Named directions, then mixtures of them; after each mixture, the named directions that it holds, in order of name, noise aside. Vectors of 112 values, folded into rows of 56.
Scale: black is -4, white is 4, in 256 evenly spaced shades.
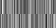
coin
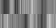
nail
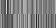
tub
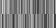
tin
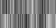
nail, tub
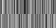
coin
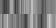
nail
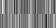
coin, tin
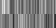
nail, tin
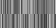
nail, tin, tub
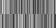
tin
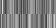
coin, nail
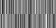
coin, tin, tub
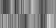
nail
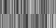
coin, nail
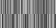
nail, tin, tub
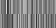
tub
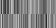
coin, nail, tub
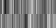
coin, nail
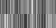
nail, tub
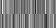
coin, tin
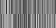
tub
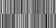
coin, tin, tub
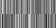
coin, tin, tub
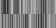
nail, tub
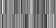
coin, nail, tin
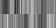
nail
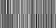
tub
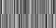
coin
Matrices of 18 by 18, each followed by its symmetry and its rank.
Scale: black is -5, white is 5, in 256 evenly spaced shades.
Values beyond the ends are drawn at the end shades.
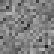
symmetric, full rank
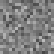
antisymmetric, full rank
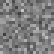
neither, full rank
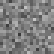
antisymmetric, full rank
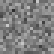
neither, full rank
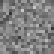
neither, full rank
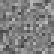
antisymmetric, full rank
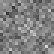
symmetric, full rank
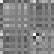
symmetric, rank two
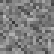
neither, full rank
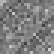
symmetric, full rank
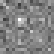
symmetric, rank three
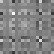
symmetric, rank two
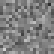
antisymmetric, full rank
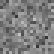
symmetric, full rank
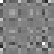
symmetric, rank two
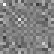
symmetric, rank three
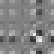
symmetric, rank two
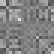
symmetric, rank three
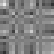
symmetric, rank two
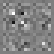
symmetric, rank three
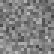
antisymmetric, full rank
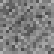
symmetric, full rank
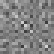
symmetric, rank three
